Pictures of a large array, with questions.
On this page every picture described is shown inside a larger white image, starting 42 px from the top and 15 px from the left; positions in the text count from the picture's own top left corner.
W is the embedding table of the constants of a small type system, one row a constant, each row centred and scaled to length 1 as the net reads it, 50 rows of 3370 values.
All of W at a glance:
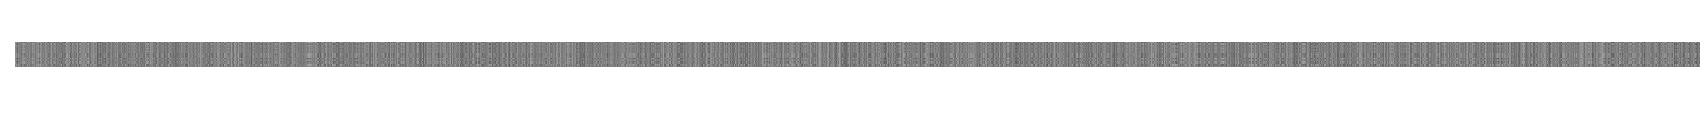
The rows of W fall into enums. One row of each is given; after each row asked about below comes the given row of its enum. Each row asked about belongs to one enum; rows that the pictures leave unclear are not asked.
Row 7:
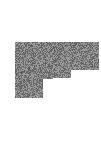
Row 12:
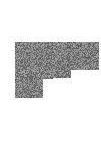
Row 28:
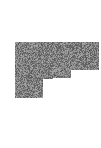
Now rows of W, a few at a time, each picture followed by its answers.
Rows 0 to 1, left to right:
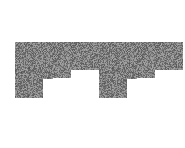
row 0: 7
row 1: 7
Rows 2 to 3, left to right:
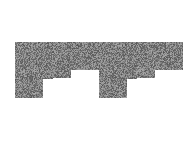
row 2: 12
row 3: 28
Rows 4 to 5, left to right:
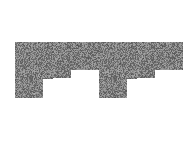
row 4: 12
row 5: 12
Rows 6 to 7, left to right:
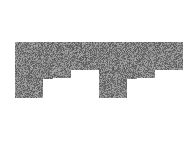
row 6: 28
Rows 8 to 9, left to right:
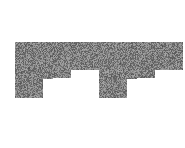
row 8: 7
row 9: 12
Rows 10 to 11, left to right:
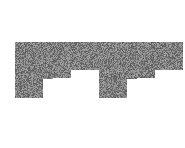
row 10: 7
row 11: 12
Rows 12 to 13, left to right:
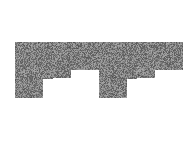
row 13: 28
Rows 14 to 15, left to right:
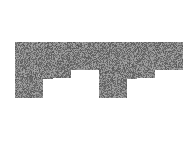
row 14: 12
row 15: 7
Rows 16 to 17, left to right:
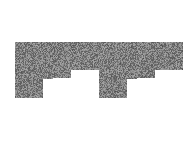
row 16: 7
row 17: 12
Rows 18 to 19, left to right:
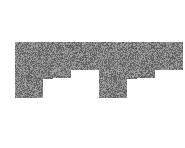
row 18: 28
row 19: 12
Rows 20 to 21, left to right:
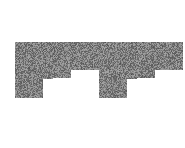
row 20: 7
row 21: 12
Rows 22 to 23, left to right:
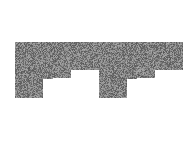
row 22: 7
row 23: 28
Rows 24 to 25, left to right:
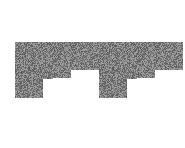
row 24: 7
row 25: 7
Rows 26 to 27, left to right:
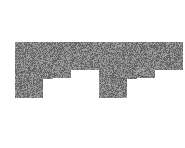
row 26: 7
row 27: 28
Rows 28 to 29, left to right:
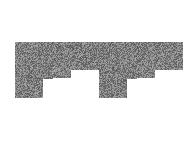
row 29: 7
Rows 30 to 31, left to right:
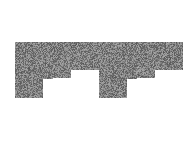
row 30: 7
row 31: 28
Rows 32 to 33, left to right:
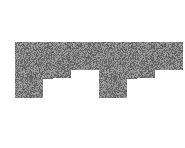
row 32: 12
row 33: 12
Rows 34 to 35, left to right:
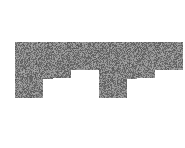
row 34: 12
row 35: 7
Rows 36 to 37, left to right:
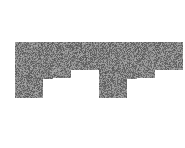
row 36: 28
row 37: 7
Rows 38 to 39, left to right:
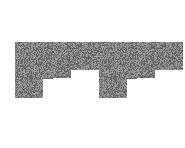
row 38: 12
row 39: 12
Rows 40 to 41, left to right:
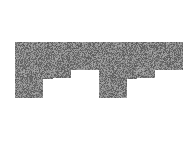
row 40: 12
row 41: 28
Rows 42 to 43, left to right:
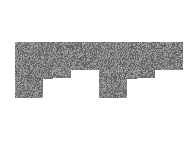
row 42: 28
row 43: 12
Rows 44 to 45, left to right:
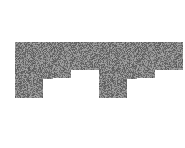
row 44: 7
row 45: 7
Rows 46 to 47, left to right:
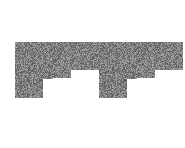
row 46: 7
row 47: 7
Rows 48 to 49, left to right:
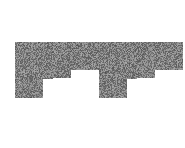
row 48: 12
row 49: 7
